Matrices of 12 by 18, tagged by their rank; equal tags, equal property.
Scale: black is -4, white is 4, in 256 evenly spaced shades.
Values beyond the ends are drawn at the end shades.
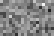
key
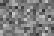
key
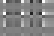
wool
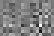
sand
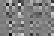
sand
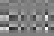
wool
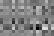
sand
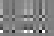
wool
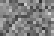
key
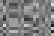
sand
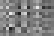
sand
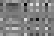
sand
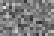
key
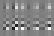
wool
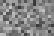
key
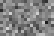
key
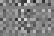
sand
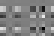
wool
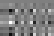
wool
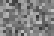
key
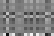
wool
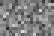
key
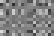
sand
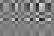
wool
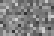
key
